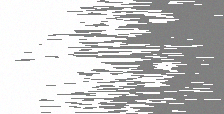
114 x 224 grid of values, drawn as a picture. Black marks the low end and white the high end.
Streaks run across, left to right. The top left is the smoothest part. The field climbs toward the left. The histogram has two humps. On average the colour sits 80% of the way up the scale.
